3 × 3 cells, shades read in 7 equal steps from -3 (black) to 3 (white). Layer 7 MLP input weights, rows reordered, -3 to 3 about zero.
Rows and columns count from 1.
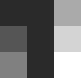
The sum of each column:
-3 -6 6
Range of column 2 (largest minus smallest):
0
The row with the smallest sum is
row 1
